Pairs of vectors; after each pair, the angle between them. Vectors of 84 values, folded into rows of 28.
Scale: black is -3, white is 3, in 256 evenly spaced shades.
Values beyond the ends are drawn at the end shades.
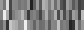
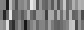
nearly opposite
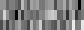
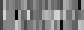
partly aligned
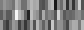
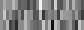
partly opposed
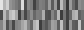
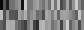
nearly opposite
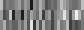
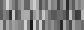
partly opposed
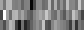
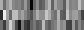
nearly parallel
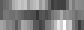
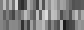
partly opposed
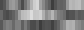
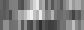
nearly parallel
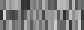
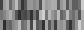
orthogonal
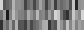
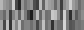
orthogonal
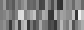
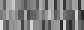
partly opposed
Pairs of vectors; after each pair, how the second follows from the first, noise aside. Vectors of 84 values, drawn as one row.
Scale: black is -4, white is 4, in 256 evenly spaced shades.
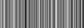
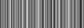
wrapped around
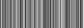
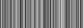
copied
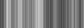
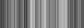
wrapped around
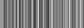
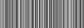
sign-scrambled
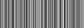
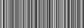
wrapped around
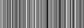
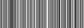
sign-scrambled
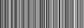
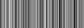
sign-scrambled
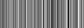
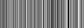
copied
